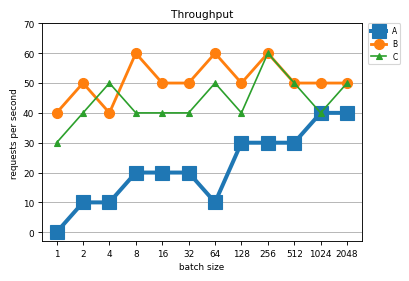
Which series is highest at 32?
B
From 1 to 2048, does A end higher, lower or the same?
higher
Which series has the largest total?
B
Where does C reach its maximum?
256
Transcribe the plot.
Title: Throughput
x-axis: batch size, ticks 1 2 4 8 16 32 64 128 256 512 1024 2048
y-axis: requests per second, ticks 0 10 20 30 40 50 60 70
Legend: A, B, C
Values:
A: 0 10 10 20 20 20 10 30 30 30 40 40
B: 40 50 40 60 50 50 60 50 60 50 50 50
C: 30 40 50 40 40 40 50 40 60 50 40 50
